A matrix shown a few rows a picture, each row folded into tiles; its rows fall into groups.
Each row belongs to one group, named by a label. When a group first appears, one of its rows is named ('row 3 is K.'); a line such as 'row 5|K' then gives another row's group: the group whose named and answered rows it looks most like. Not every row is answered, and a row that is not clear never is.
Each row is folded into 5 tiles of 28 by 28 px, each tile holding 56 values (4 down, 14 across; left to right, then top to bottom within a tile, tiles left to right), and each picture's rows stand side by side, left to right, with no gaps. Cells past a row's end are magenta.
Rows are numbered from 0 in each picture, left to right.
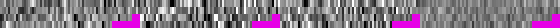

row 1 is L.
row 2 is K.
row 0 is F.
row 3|L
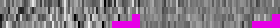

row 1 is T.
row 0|F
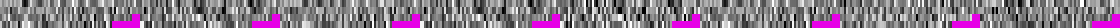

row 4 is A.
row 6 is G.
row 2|K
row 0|K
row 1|A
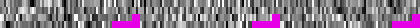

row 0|L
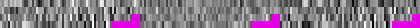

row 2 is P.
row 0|K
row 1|G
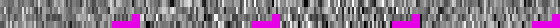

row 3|F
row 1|L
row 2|K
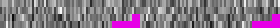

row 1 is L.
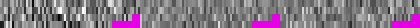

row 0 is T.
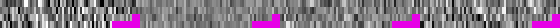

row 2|F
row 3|T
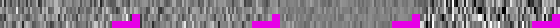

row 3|A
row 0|G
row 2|F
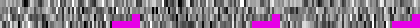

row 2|K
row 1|K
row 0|K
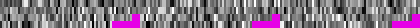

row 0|P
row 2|A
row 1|L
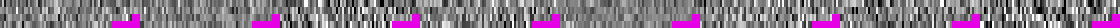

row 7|A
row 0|G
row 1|T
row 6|K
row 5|G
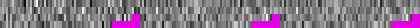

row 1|G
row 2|G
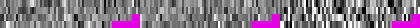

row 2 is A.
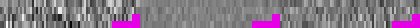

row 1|F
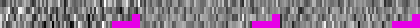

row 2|F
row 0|L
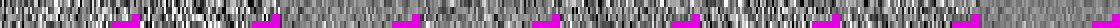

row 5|P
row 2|F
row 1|A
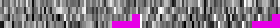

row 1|L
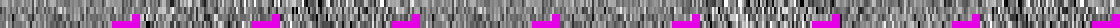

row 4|T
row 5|P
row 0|T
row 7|K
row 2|K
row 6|F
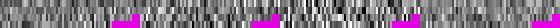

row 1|L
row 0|P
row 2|A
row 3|T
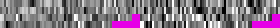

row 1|A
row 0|L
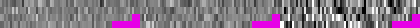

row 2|A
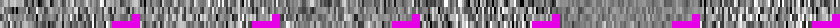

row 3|P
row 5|G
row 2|F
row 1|G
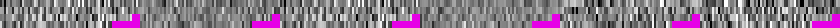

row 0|G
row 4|K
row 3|F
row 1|T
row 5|P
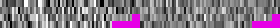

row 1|T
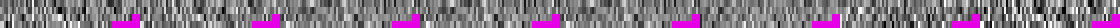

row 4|F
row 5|F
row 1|A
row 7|A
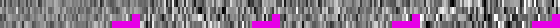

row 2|G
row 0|G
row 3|L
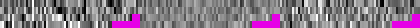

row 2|P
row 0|A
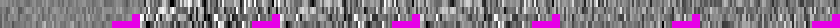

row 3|L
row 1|L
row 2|L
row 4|T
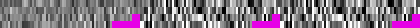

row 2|A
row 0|P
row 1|A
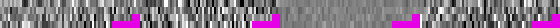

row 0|K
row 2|F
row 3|L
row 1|P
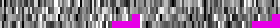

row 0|G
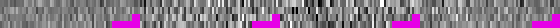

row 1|G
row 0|P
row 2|K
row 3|P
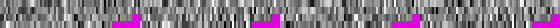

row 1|K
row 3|K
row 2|L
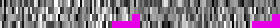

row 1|P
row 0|G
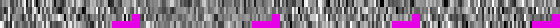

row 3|K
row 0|A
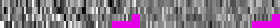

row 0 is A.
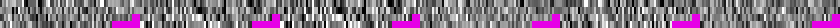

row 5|T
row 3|P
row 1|A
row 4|P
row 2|A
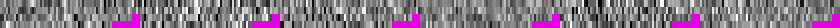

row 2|T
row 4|K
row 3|T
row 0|F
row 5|P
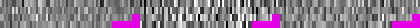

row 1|G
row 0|P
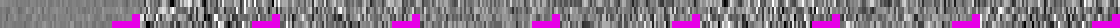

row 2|T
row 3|T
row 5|K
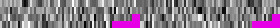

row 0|K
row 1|A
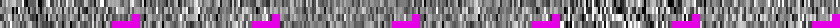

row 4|A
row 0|K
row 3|G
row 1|G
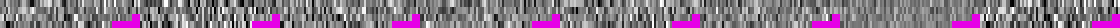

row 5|G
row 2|T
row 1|P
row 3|F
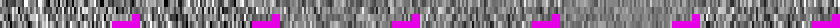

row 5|L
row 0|P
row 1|K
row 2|T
